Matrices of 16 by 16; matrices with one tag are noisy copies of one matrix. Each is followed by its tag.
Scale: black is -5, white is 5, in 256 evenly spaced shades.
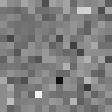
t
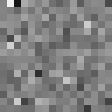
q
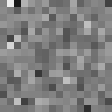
q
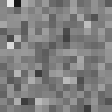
q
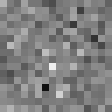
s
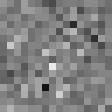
s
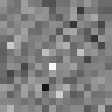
s
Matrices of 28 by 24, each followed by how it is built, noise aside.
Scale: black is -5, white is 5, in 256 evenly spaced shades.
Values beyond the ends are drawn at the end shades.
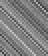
Toeplitz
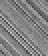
Toeplitz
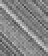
Toeplitz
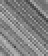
Toeplitz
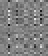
low rank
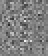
low rank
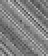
Toeplitz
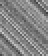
Toeplitz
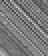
Toeplitz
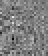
low rank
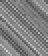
Toeplitz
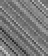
Toeplitz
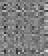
low rank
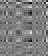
low rank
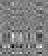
low rank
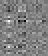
low rank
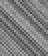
Toeplitz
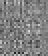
low rank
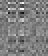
low rank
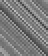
Toeplitz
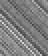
Toeplitz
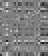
low rank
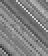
Toeplitz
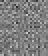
low rank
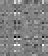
low rank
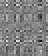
low rank
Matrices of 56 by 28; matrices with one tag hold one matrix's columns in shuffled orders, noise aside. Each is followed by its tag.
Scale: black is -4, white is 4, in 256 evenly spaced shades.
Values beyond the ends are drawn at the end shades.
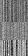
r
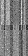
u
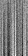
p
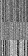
r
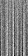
p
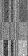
r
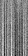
p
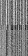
u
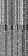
u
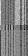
u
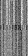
u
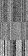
r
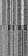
u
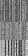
r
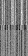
u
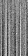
p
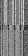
u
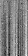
p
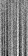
p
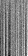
p
